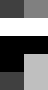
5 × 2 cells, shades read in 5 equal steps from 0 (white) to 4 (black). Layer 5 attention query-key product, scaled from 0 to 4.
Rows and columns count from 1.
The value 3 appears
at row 1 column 1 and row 5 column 1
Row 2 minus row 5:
-3 -1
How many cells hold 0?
2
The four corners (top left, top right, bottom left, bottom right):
3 2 3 1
